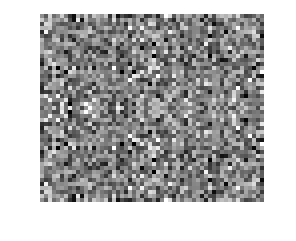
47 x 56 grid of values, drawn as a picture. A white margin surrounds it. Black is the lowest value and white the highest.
Stripes: none. Histogram: bell-shaped. Slope: none. Average level on the scale: 50%. Mirror symmetry: top to bottom.
